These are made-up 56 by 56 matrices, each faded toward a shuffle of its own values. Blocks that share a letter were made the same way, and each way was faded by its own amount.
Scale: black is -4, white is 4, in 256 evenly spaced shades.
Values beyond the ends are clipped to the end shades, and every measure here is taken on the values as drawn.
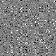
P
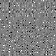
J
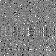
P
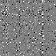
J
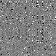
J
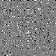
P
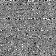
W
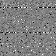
W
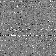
W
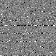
W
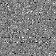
W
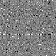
P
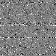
W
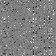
J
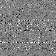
W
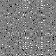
P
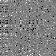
J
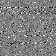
W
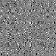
P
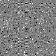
P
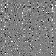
J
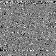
W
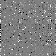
J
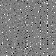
J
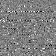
W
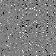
J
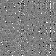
J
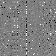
J
